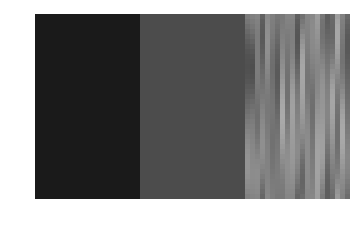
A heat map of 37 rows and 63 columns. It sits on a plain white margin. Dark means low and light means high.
The table splits into one row of 3 panels. Panel 1,1: very low, flat. Panel 1,2: low, flat. Panel 1,3: middling, streaked downward.
